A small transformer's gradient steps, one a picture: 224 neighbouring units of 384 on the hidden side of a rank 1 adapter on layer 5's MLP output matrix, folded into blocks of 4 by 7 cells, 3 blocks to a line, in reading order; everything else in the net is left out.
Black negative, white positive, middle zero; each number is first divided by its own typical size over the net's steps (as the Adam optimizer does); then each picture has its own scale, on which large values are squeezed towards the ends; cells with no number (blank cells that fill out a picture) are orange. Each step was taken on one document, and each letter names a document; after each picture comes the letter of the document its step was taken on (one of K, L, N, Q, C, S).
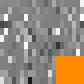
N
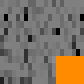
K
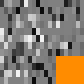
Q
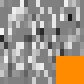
Q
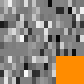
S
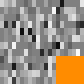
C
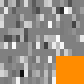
S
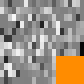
Q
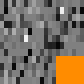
S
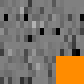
K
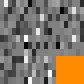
N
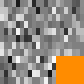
C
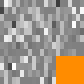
S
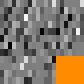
N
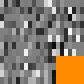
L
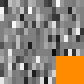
C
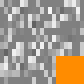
Q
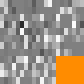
S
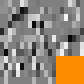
Q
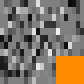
Q
